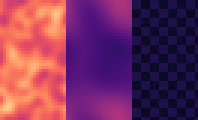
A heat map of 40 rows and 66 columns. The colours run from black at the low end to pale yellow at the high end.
It is made of 1 by 3 panels. Panel 1,1: high, blotchy. Panel 1,2: low, smooth. Panel 1,3: very low, checkered, faint in contrast.
